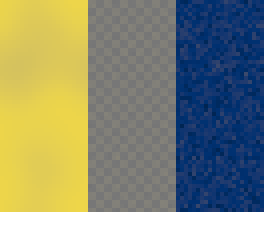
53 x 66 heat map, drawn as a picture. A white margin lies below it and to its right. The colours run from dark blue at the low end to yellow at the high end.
It is made of 1 by 3 panels. Panel 1,1: very high, smooth, faint in contrast. Panel 1,2: middling, checkered, faint in contrast. Panel 1,3: very low, fine-grained, faint in contrast.
